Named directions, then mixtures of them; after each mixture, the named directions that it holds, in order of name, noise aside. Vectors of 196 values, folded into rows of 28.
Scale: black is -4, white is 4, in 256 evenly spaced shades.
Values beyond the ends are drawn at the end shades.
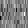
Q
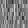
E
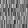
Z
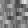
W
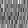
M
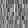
E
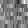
M, W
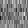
M, Q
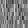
E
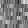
M, W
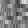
W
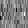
Q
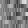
W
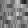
W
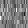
Q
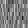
E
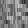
E, W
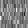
Q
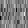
Q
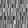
Z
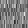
Q, Z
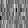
E, Q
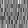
M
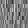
E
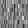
E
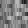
W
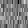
M, W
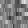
W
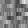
W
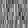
E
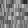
E, W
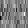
Q
